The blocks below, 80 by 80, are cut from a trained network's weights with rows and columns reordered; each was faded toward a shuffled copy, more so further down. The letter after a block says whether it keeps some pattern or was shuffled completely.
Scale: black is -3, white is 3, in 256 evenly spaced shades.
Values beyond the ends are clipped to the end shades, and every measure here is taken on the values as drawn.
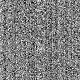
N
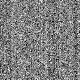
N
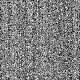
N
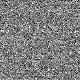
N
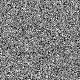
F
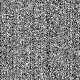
N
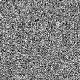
N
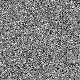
F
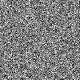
N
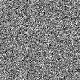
N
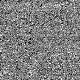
N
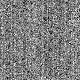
N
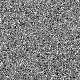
F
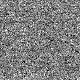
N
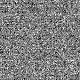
N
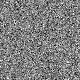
F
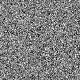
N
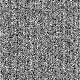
N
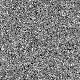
F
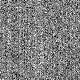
N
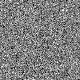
N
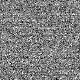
N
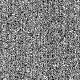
N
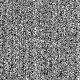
N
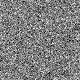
F
